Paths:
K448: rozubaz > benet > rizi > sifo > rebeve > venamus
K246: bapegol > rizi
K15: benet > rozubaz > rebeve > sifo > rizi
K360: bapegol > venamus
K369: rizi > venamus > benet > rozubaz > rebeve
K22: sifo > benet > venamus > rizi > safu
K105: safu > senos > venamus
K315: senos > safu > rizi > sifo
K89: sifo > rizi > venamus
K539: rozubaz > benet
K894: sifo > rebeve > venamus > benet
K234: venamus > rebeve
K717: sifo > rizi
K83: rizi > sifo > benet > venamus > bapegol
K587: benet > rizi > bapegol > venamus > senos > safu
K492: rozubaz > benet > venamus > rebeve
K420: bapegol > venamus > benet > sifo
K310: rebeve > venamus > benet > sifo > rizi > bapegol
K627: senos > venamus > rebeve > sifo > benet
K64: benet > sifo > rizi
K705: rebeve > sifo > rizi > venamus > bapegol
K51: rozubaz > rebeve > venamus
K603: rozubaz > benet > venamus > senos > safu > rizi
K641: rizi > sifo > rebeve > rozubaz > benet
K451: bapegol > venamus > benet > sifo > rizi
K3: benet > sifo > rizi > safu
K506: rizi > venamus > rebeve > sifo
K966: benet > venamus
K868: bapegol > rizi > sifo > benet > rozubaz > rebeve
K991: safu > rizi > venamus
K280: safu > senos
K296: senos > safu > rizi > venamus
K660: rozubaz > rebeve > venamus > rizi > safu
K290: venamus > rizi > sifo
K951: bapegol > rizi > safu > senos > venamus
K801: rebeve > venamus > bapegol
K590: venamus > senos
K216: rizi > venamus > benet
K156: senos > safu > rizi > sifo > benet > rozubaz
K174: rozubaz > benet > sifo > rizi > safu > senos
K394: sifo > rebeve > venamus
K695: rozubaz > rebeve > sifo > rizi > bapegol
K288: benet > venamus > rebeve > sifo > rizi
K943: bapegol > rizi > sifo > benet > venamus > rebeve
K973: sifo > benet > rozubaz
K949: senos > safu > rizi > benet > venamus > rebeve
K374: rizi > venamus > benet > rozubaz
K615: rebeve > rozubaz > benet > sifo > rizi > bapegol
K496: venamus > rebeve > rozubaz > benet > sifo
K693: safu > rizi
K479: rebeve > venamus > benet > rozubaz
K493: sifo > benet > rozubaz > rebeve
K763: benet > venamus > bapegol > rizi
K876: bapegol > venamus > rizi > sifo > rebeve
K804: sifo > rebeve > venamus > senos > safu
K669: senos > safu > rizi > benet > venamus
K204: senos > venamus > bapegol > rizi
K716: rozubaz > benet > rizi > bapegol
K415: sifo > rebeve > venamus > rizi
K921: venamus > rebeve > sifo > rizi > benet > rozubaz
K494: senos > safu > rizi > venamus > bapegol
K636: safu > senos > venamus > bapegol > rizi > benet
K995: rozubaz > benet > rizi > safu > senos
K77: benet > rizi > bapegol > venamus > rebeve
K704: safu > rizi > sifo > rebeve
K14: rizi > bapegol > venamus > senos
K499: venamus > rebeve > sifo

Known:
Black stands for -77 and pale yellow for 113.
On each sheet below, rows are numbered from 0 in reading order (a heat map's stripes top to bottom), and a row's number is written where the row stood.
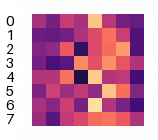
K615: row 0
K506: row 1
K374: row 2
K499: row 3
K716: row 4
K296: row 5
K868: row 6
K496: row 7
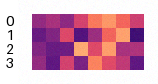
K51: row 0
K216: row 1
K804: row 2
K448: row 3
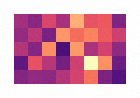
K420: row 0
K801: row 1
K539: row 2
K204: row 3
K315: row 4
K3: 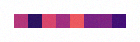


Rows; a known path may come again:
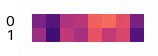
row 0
K921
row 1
K22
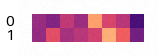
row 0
K943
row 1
K494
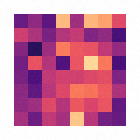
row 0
K234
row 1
K693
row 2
K894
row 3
K14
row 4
K288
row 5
K496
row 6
K77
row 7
K615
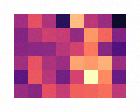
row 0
K246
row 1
K669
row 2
K315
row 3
K360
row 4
K204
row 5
K492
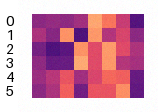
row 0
K876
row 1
K539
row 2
K499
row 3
K804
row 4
K587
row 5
K763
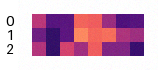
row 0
K704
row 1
K394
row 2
K3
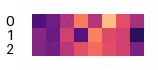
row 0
K627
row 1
K83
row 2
K310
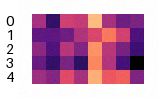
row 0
K493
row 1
K506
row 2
K641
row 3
K717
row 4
K420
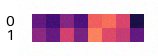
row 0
K89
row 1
K448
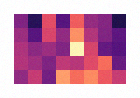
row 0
K64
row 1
K15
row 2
K695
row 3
K991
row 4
K801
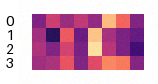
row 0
K296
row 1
K973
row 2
K868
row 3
K603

